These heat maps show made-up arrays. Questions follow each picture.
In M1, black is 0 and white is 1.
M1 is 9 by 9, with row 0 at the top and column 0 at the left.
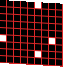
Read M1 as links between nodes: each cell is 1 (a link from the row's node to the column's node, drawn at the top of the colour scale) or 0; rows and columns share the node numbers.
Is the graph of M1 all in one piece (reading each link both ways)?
no
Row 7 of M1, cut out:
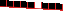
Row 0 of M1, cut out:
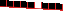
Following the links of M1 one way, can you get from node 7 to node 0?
yes
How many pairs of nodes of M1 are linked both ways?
2
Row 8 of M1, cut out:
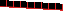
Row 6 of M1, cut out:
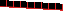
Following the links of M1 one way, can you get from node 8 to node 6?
no
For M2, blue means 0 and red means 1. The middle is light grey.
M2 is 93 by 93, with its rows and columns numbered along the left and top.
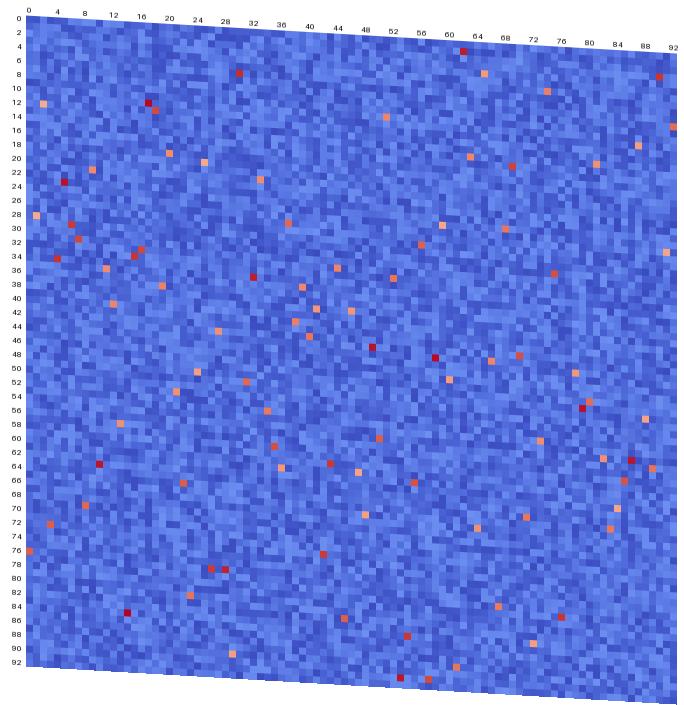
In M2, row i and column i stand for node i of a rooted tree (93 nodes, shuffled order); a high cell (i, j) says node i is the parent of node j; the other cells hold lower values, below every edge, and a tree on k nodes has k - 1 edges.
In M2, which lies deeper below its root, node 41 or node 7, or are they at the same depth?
the same depth
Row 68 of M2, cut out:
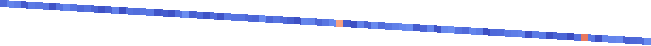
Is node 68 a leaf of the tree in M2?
no
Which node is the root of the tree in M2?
77
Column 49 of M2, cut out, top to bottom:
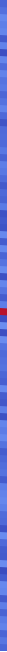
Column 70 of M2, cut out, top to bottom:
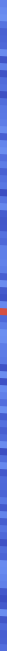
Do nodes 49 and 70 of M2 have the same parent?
yes
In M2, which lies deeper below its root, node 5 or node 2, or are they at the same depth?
the same depth
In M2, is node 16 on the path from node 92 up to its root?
yes
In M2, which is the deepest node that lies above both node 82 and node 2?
26
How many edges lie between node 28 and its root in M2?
1
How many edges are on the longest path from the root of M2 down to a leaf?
13
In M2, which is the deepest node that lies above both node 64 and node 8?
69
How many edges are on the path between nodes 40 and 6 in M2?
5
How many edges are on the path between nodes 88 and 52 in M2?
1
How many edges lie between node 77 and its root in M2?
0
